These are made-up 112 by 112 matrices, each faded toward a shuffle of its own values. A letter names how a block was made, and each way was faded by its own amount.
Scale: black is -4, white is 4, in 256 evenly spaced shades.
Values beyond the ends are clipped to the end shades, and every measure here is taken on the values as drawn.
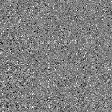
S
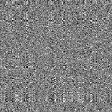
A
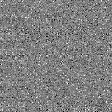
S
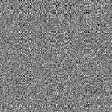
A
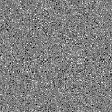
S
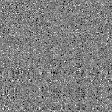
S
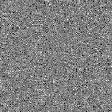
S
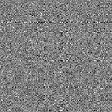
A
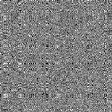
A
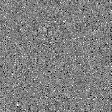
S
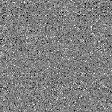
S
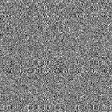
A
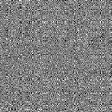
A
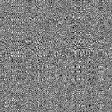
A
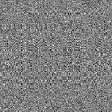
A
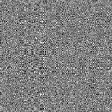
A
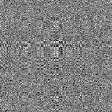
A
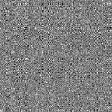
A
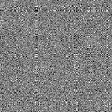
A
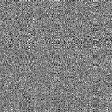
A
